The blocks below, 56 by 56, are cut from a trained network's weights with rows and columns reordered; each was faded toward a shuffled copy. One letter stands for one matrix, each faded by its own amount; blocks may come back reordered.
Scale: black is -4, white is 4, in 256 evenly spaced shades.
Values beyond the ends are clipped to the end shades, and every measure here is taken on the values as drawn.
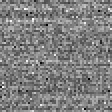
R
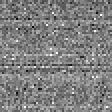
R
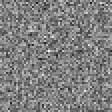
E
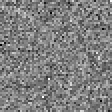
E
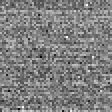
R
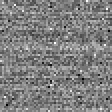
R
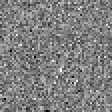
E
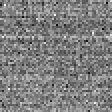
R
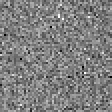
E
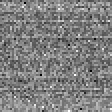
R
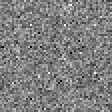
E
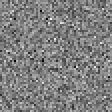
E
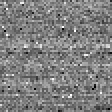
R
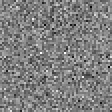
E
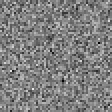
E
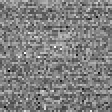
R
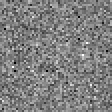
E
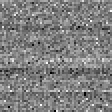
R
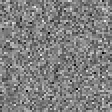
E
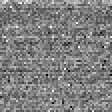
R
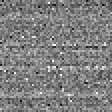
R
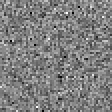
E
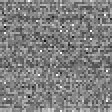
R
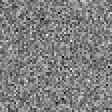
E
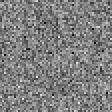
E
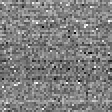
R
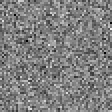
E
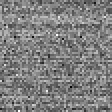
R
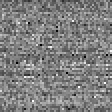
R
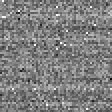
R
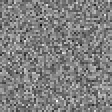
E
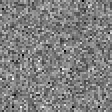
E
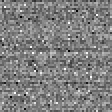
R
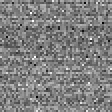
R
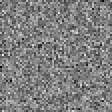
E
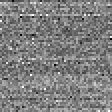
R
